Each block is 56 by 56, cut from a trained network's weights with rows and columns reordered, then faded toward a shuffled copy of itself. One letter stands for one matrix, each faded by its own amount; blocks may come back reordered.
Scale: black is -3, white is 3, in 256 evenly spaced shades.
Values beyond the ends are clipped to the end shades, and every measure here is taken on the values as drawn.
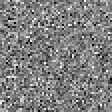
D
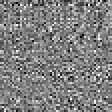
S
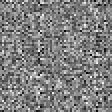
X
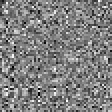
X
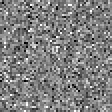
D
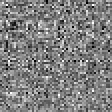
S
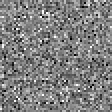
D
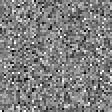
D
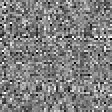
S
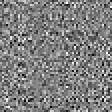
S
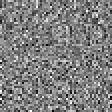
X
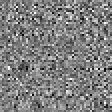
S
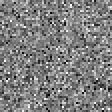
D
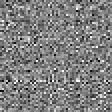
S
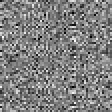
X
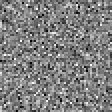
D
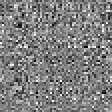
S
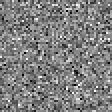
D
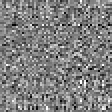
S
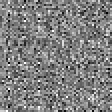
X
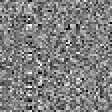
X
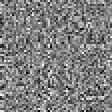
X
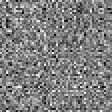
S
